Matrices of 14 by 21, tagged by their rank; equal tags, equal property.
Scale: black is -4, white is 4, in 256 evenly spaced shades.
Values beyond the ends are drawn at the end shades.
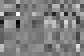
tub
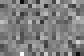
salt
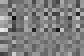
tub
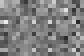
salt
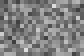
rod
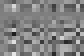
tub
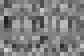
salt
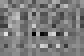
salt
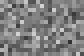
rod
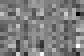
salt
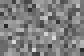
rod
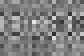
tub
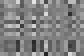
tub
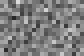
rod
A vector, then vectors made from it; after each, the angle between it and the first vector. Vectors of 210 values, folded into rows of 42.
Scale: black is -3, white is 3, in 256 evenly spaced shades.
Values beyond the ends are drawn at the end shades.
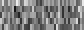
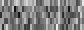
nearly parallel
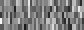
partly aligned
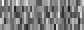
nearly parallel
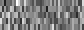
partly aligned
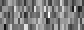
partly opposed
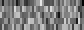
nearly opposite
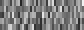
partly aligned
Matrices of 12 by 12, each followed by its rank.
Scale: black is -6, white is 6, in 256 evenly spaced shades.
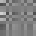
one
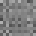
two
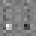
two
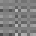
one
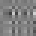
one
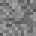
full rank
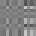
one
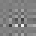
one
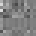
two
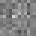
two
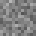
full rank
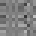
two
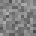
full rank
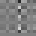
one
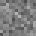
full rank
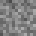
full rank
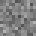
full rank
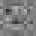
two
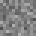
full rank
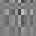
one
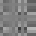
one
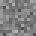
full rank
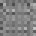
two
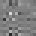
two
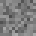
full rank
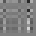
one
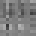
two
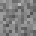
full rank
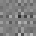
two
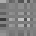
one
